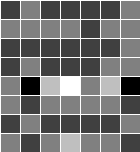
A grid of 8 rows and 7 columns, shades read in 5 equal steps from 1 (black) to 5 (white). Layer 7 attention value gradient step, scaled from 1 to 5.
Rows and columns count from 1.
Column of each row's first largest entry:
2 1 7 2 4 1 2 4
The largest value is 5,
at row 5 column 4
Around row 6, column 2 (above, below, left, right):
1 3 3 3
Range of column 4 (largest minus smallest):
3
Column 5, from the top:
2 2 2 2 3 3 2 3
